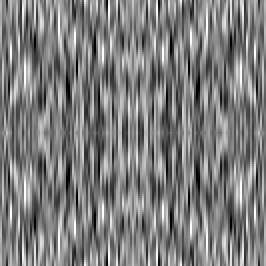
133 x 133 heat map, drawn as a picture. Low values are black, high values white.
The histogram is bell-shaped. There is no overall slope. The grain runs up and down. It mirrors both left to right and top to bottom.
